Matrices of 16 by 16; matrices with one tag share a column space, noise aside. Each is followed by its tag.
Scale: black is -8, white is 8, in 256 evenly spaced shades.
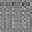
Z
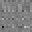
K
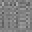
Z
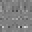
K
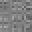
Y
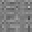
Y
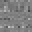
K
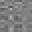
Y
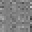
Y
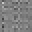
Y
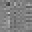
Z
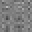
Y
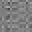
Y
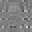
K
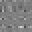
K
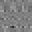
K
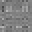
K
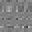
K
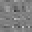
K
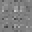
K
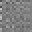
Y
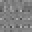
K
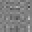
Y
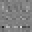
K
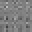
Y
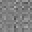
Y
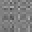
Y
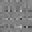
K
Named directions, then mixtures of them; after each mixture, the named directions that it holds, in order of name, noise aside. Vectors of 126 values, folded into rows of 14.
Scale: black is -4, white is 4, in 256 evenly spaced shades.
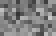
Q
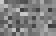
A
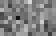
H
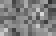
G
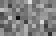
H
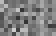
A, H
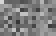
A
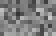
Q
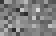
A, G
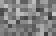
A, Q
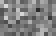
A, Q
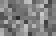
G, H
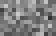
Q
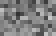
Q
